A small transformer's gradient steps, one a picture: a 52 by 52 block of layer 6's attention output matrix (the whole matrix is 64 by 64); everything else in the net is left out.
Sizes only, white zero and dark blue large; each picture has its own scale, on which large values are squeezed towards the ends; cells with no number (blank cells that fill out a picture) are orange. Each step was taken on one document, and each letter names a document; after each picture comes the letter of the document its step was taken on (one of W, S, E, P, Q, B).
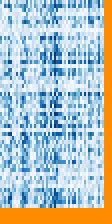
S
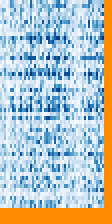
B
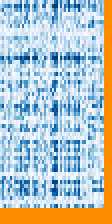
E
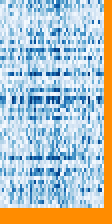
B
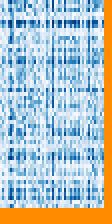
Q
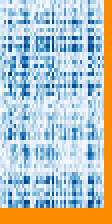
Q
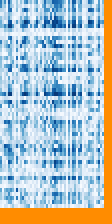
S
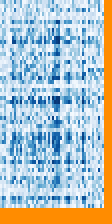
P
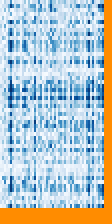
Q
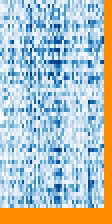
B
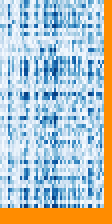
S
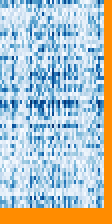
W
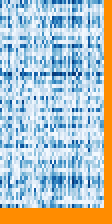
S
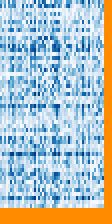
P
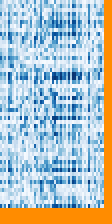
S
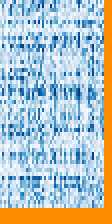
E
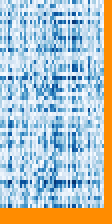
S
